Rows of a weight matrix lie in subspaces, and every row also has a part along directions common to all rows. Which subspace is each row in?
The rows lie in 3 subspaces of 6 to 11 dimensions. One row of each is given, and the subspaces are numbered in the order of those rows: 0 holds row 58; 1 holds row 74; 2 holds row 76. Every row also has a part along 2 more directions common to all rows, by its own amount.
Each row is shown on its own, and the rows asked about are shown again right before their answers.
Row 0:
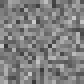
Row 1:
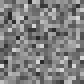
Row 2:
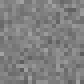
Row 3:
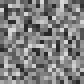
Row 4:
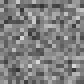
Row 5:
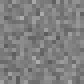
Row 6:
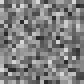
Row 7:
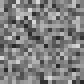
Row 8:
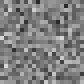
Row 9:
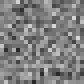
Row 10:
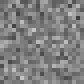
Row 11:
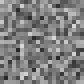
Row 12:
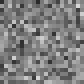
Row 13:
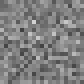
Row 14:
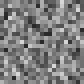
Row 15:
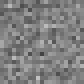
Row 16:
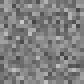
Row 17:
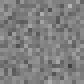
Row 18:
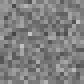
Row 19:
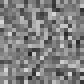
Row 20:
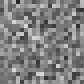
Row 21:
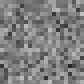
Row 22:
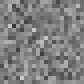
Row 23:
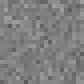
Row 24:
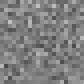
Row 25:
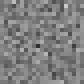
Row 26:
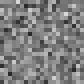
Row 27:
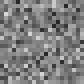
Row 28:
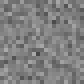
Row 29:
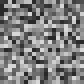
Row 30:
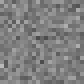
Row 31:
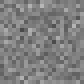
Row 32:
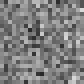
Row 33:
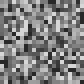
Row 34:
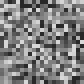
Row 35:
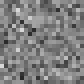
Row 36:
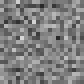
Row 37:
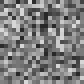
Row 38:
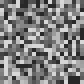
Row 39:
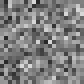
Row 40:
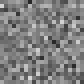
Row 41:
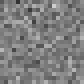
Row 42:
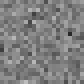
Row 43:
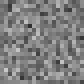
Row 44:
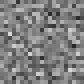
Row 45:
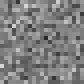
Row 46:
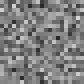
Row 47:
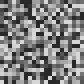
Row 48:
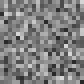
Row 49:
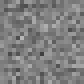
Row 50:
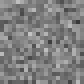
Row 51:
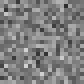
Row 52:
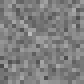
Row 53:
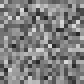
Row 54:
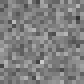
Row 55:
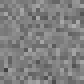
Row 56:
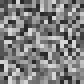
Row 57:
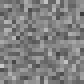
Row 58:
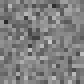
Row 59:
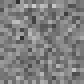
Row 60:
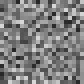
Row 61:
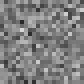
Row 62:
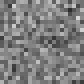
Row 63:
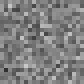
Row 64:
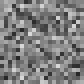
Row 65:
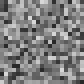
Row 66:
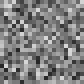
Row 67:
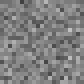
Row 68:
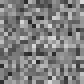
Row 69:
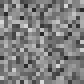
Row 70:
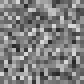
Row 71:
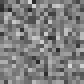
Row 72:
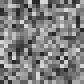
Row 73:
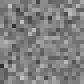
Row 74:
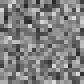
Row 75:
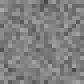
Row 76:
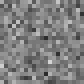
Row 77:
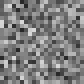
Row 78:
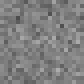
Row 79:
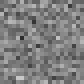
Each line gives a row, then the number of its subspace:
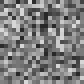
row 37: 0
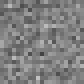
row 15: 2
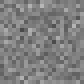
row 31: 0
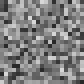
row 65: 0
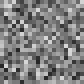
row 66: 1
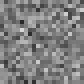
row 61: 0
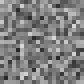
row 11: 2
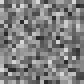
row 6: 2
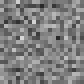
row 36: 0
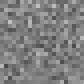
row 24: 1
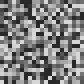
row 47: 0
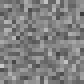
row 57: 2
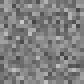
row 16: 2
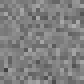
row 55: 0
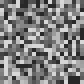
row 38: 1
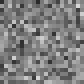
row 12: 2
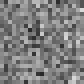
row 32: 1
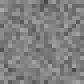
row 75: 0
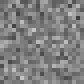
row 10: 1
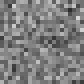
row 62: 0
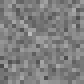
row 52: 1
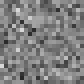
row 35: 0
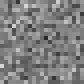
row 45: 2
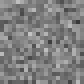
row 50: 0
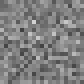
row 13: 0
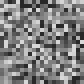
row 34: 1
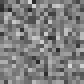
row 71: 2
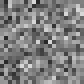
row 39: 0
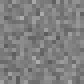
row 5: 2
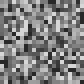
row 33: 1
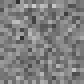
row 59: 2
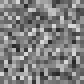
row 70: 0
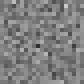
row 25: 1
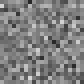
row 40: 0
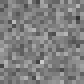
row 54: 2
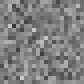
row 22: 0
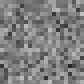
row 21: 1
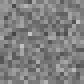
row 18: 2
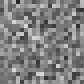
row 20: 1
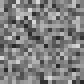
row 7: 0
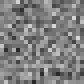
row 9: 0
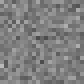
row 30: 2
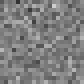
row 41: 0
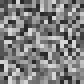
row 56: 1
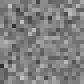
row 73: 0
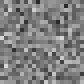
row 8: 1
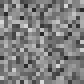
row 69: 1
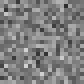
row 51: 1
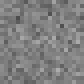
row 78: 0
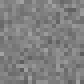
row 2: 0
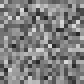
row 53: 0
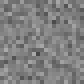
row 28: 1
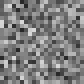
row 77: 1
